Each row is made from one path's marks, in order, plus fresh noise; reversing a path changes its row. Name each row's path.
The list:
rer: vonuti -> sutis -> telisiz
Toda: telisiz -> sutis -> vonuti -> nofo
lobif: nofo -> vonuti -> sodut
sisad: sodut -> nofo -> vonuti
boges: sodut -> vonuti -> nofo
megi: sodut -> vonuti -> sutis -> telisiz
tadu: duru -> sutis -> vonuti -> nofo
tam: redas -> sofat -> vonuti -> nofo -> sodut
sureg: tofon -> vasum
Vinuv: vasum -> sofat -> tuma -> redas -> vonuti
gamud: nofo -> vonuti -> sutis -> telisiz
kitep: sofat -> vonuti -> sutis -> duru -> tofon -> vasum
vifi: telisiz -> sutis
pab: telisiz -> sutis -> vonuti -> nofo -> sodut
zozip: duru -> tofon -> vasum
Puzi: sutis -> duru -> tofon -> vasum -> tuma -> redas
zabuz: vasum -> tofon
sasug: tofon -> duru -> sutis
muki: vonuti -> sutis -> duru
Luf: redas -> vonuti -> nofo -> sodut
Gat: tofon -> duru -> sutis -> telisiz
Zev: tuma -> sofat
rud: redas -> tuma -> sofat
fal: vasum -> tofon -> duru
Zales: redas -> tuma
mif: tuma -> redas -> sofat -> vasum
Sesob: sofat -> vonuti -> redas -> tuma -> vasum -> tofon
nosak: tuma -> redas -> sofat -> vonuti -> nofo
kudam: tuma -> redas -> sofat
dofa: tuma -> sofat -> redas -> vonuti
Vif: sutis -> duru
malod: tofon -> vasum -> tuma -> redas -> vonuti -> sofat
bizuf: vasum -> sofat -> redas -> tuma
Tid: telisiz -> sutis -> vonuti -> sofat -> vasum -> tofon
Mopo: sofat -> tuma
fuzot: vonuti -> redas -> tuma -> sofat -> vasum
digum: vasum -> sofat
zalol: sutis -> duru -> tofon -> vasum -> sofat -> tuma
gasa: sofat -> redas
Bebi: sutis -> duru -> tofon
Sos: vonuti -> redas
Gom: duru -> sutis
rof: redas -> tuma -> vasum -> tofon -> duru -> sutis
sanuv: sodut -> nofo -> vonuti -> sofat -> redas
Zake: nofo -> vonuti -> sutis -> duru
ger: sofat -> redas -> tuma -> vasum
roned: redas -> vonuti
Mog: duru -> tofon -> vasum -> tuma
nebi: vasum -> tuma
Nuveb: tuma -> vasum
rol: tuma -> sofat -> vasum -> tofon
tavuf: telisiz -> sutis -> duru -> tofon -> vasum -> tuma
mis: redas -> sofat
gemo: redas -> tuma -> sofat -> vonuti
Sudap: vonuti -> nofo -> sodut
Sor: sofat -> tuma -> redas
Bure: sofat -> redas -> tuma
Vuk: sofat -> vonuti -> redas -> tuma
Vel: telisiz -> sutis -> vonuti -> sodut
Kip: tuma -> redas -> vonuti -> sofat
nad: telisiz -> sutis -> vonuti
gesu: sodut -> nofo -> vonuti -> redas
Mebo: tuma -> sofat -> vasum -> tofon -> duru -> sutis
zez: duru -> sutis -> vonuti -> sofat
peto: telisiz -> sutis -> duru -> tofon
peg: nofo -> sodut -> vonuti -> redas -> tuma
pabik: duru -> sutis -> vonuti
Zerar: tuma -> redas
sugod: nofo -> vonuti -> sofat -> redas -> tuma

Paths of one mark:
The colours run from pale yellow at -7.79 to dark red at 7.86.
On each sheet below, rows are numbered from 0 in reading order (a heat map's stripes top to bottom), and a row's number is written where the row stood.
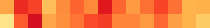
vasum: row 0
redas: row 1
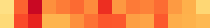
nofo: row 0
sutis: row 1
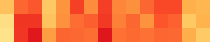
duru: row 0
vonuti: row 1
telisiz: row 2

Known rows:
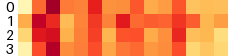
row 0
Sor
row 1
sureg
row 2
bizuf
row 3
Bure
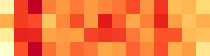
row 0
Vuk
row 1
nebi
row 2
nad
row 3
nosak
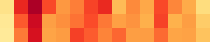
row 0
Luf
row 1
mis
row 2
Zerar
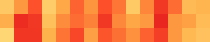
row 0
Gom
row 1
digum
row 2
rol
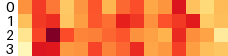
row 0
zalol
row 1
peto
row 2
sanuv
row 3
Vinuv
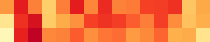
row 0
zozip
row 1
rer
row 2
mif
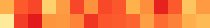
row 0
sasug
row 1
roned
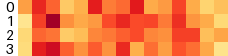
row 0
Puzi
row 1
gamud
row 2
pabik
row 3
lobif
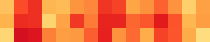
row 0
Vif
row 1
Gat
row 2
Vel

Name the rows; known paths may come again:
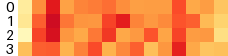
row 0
Zev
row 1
sisad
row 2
Kip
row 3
Mebo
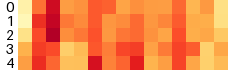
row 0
kudam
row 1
mif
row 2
gasa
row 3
Bebi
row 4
Puzi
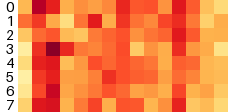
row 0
Tid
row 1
Mog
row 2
tadu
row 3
tam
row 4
Sos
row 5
roned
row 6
mis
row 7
bizuf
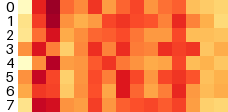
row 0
ger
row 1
gamud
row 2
Zales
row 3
zozip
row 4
rud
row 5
zabuz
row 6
nebi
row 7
Sesob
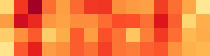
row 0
gesu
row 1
kitep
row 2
Gom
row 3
Nuveb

